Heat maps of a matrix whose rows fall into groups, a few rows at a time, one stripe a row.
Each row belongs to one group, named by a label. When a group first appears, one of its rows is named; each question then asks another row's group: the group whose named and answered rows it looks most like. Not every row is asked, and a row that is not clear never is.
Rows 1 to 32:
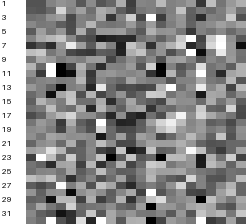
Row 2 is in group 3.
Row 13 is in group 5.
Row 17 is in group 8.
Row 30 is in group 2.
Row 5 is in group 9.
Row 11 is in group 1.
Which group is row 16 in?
1
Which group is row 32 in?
1
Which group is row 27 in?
3
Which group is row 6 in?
8
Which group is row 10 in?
1
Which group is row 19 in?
5
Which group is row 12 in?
1
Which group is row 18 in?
5
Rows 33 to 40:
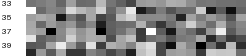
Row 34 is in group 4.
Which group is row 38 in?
4
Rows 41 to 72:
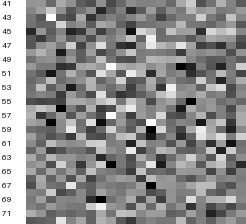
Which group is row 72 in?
3
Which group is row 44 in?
3
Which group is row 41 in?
8
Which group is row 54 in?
5
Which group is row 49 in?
5
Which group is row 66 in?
9
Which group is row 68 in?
1
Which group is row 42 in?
8
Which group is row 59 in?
2
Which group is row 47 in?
5
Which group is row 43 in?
1
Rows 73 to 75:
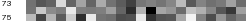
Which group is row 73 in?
3
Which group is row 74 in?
2
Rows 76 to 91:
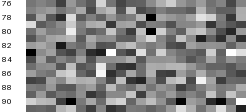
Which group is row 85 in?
5
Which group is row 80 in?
2
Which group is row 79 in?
4
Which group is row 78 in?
2
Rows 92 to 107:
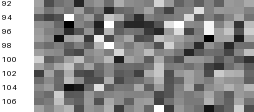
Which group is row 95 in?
5
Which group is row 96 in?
5
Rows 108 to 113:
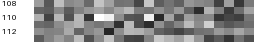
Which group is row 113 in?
5
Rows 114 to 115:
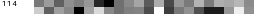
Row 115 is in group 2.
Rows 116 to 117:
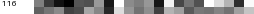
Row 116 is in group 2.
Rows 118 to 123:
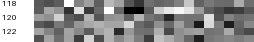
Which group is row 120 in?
1
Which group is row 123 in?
9
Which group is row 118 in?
3
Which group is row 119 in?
5
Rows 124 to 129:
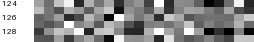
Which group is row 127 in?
3
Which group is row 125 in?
4
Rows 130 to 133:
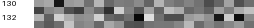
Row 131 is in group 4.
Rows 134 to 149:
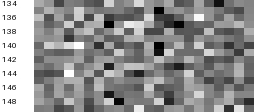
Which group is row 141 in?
2
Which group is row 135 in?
2
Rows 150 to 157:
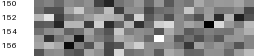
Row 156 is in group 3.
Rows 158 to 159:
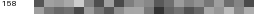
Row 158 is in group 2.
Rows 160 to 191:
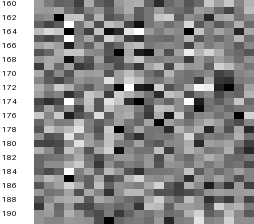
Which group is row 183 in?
2
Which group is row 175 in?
9
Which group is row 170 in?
4
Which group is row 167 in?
8
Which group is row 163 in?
3
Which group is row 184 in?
3
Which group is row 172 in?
8
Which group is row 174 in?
3
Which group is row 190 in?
8
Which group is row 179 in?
3
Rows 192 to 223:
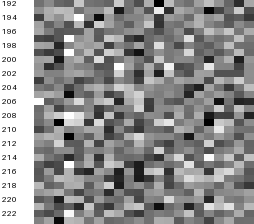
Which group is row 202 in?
2
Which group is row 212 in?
1
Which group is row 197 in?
3
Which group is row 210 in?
8
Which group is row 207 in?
9
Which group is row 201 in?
2
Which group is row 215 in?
3
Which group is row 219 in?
8
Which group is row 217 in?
8
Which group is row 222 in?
3
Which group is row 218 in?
4
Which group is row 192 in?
2
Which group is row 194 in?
2
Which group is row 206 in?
4
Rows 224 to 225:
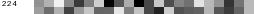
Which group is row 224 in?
8
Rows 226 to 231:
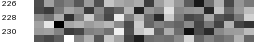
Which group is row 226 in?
9
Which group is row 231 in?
3
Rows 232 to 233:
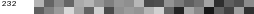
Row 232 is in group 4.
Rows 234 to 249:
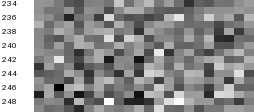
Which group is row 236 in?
5
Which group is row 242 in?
8
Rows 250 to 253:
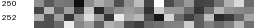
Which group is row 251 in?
9
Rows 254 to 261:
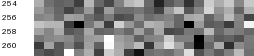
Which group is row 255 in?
5
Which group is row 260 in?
9
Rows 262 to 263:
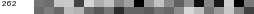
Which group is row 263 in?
8
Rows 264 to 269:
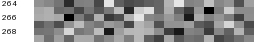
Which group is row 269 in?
4
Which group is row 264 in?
5
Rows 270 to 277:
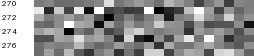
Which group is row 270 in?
9
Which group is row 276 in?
2
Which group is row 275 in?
8
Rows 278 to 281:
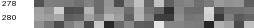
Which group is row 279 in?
1
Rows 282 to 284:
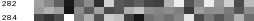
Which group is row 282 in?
5
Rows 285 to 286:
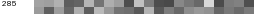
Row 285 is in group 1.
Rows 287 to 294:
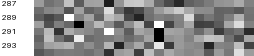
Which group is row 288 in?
5
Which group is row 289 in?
3
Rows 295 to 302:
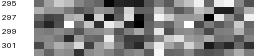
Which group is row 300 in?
5
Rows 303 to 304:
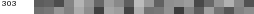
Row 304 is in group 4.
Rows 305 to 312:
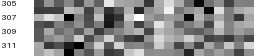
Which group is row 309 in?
9
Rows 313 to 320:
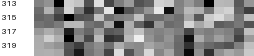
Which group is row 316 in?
8
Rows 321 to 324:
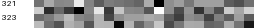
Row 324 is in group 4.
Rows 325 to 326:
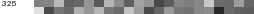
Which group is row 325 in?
1
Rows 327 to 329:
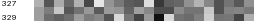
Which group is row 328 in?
1
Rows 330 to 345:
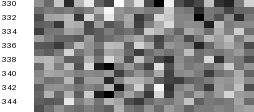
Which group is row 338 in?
1
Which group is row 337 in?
3
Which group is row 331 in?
9
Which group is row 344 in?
3
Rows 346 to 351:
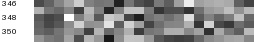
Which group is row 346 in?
8
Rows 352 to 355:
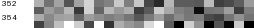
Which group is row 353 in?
9
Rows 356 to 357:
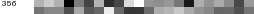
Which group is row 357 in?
5
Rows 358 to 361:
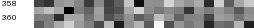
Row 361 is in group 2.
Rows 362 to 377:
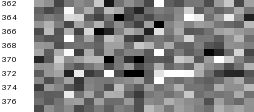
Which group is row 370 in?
8
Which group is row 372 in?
5
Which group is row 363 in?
3
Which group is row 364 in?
8
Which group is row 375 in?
3
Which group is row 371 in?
8
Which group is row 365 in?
2
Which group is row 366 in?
9
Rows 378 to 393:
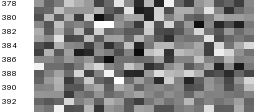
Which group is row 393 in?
1
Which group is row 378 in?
2
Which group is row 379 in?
8
